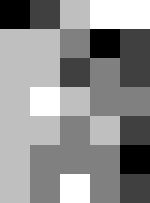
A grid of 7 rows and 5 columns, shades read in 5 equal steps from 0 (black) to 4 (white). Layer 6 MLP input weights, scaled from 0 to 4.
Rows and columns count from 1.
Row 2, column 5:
1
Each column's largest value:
3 4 4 4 4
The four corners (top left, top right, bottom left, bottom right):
0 4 3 1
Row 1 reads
0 1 3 4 4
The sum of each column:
18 18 17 15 10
